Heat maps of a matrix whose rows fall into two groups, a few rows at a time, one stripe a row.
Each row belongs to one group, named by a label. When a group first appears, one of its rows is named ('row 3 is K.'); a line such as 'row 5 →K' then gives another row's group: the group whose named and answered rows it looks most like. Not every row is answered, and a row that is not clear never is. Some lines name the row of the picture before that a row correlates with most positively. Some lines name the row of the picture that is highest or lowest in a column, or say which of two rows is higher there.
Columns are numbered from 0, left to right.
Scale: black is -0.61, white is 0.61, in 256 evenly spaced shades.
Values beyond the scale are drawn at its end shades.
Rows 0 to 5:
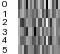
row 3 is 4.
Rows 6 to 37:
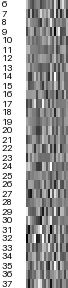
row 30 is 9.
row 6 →4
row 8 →9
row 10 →9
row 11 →4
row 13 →9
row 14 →4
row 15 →4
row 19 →9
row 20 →9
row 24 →9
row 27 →4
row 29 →4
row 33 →9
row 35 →4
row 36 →4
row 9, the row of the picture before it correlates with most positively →0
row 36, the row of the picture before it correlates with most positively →2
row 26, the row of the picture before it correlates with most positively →1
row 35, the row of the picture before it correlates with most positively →2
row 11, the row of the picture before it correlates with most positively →4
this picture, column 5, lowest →32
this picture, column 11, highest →33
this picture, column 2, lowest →27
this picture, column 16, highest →9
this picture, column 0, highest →29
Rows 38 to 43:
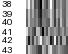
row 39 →9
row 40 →9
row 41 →4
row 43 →9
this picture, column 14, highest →42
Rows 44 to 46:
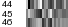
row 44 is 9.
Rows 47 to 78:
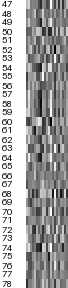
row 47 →9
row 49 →9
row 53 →4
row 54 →9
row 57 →9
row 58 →9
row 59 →9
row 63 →4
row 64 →9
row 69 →4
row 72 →4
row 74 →9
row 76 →4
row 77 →4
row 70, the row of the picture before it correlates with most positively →45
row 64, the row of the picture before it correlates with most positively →45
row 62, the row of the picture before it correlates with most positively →45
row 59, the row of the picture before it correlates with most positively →45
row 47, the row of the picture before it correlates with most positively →45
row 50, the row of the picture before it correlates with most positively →46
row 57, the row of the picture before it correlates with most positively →45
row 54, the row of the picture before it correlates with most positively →45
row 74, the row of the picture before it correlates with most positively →45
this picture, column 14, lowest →52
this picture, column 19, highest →68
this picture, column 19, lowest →72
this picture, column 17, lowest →68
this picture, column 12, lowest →60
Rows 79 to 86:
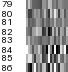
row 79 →9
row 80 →4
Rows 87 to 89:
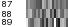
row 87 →9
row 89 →4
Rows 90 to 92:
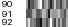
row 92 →9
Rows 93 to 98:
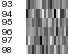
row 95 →9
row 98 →4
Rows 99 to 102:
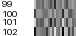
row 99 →4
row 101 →4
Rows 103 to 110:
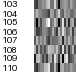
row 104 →9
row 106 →4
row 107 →9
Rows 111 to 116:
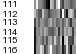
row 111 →9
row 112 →4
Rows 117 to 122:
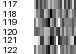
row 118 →4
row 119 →9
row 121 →4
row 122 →9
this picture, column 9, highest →117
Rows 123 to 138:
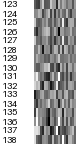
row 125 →4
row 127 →4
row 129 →9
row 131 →9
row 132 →4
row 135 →9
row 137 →4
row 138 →4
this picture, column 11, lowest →123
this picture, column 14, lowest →135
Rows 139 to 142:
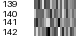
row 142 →9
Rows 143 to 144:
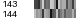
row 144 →4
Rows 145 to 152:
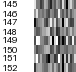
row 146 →9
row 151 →9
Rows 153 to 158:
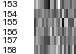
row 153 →9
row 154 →4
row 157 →9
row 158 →9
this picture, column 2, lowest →154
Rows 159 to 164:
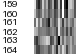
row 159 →4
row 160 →4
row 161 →9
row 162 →9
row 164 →4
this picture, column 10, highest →163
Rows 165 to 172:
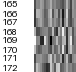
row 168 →4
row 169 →4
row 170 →4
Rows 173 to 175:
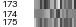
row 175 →9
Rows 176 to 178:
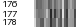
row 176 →4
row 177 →4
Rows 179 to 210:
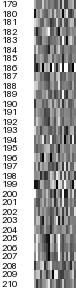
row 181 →4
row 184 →9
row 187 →9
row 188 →9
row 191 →9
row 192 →9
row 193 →4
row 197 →9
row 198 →9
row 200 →4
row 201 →4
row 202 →9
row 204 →4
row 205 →9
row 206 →9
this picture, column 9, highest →186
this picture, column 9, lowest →209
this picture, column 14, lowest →180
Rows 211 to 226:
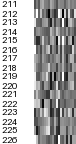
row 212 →9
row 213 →4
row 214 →9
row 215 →4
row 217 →4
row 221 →9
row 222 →4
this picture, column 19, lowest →215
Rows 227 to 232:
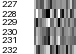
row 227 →4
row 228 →9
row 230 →9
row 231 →9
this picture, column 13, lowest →228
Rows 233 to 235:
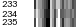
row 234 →9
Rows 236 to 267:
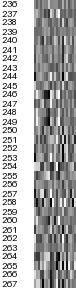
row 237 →9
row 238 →4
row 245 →4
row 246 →9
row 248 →9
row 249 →9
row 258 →4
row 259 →4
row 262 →4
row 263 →4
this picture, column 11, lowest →265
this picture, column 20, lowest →251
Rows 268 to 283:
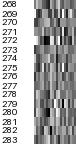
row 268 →9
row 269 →4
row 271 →4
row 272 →9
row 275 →4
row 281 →9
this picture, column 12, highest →272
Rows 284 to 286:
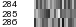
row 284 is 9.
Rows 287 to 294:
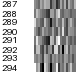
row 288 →9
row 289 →4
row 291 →9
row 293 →4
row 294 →4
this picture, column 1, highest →291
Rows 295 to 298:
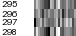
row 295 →9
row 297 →9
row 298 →9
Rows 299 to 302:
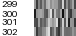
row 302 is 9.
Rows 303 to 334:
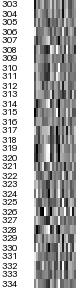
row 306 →4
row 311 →9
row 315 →9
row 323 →9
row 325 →4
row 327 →9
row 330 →9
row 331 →9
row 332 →4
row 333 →4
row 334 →9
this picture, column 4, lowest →326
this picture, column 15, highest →326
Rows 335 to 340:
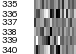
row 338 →4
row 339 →9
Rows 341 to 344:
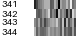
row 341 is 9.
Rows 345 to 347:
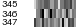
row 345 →9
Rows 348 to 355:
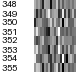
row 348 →4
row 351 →9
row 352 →4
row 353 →9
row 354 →4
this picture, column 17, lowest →349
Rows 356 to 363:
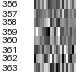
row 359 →9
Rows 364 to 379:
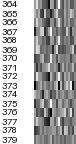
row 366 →9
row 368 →9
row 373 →9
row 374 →4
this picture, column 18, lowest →367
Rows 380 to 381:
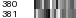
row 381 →9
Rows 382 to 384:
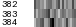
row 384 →4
